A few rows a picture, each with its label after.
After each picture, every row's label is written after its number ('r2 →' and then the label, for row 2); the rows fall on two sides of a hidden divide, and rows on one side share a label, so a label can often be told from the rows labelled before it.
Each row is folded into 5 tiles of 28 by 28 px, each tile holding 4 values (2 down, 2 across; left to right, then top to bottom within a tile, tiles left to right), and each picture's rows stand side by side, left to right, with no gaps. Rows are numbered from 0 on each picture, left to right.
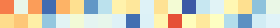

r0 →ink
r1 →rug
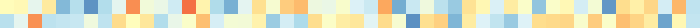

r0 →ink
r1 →ink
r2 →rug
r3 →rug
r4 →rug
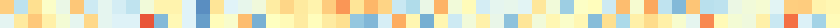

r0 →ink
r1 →ink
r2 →rug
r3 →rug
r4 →rug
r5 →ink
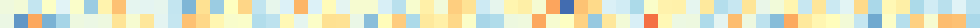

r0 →ink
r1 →rug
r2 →rug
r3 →ink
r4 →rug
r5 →ink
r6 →rug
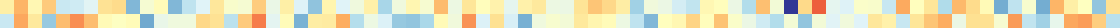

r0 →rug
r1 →rug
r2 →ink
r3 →rug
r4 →rug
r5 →ink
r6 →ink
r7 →ink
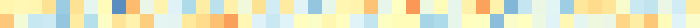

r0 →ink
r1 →rug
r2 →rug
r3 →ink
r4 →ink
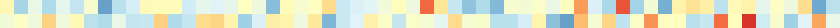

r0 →rug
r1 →rug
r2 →ink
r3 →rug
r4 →rug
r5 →rug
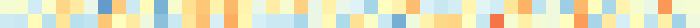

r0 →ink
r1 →ink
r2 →ink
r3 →rug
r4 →rug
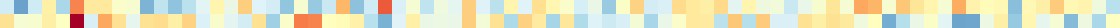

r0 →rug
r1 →rug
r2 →rug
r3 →rug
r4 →ink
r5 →ink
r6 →ink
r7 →rug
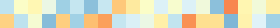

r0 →ink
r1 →rug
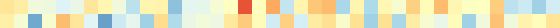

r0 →rug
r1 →rug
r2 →ink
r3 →ink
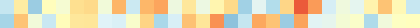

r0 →rug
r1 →rug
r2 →rug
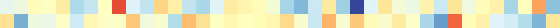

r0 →ink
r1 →rug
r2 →rug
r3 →ink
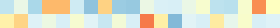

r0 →rug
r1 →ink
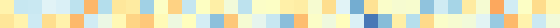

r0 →rug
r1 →ink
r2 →rug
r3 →ink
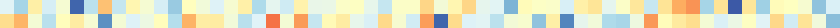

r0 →rug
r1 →rug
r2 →rug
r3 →ink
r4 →ink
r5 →rug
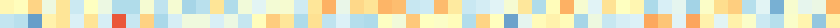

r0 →rug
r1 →ink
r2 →ink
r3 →rug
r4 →ink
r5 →ink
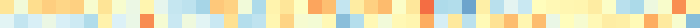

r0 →ink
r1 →ink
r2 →ink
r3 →ink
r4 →ink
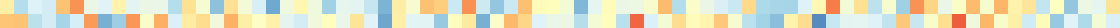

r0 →ink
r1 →rug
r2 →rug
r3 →ink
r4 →rug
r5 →ink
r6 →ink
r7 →ink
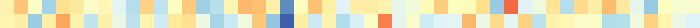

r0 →rug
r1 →ink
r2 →rug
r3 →rug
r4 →ink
